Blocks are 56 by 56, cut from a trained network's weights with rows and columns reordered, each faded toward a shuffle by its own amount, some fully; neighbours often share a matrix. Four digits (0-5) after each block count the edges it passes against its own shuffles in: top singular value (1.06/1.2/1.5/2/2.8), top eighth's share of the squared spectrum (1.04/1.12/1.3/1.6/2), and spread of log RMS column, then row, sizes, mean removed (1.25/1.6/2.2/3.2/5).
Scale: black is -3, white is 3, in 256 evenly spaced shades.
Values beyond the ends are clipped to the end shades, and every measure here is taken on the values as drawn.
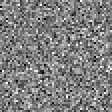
2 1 0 0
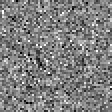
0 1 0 0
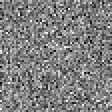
2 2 0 0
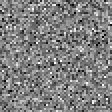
1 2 0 0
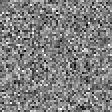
2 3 1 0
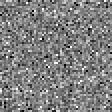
0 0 0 0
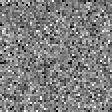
0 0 0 0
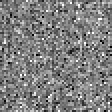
1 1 0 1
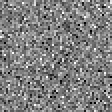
0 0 0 0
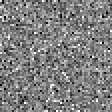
0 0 0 0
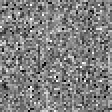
1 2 0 1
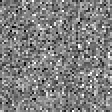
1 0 0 0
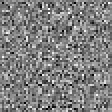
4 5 3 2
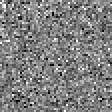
0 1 0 0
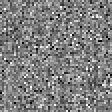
1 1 0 0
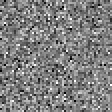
2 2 2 1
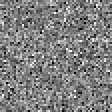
0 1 0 0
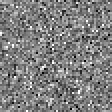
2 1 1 0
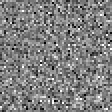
2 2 1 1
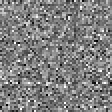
2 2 1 1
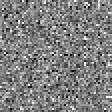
2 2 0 0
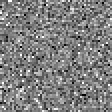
2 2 1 0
